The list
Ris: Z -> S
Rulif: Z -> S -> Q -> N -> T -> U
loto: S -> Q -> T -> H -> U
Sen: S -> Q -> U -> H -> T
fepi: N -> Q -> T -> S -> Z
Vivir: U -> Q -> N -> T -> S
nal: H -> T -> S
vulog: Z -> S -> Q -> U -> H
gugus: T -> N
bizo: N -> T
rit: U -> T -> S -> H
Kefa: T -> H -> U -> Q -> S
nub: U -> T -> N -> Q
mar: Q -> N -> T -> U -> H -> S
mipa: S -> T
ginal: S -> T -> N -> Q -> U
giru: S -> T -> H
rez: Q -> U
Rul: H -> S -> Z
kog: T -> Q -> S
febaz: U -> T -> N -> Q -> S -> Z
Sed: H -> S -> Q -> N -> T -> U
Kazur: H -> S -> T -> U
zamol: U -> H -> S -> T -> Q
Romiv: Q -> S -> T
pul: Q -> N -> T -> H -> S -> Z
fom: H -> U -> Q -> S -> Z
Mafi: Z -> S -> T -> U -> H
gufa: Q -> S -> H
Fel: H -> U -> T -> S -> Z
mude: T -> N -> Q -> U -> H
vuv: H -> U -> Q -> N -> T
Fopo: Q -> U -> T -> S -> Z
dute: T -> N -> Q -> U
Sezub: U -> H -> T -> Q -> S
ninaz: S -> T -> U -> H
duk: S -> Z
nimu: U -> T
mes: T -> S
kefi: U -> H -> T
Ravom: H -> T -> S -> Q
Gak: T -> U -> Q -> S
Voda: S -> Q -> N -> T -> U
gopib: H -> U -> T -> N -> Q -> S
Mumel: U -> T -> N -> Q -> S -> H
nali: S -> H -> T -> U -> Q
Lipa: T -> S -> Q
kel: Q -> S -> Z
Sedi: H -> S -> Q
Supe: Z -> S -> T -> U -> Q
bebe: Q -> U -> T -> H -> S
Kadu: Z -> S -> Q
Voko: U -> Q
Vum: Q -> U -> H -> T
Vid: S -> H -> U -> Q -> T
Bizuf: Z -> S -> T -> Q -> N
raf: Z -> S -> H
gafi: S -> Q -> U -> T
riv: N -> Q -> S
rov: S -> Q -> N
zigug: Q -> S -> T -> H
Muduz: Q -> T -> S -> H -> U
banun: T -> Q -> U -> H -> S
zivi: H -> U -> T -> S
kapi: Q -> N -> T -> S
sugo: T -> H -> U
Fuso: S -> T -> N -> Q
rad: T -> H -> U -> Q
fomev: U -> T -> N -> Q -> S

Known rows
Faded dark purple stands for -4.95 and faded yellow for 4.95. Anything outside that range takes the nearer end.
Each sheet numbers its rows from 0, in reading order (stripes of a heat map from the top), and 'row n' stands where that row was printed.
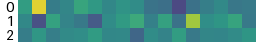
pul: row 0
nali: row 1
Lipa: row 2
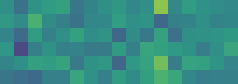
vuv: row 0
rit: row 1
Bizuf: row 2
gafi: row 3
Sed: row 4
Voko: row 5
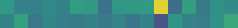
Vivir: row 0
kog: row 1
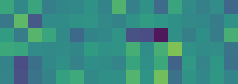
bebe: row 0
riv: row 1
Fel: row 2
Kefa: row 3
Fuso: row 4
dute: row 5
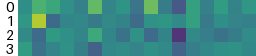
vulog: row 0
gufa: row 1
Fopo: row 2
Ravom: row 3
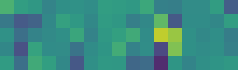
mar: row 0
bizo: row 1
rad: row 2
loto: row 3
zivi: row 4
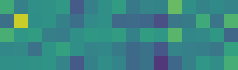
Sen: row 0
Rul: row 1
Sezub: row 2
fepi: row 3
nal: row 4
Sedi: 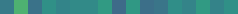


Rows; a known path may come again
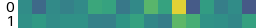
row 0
fomev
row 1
sugo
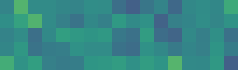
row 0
mes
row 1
rit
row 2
kapi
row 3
Romiv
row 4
Sezub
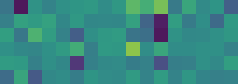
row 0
ginal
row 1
fom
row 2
zivi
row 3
mude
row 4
giru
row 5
rov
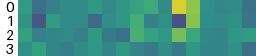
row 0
rad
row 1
loto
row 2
Vum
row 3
zigug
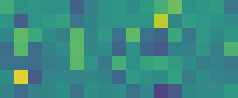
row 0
Vid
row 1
vuv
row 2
vulog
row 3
Kadu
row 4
rez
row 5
gufa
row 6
mipa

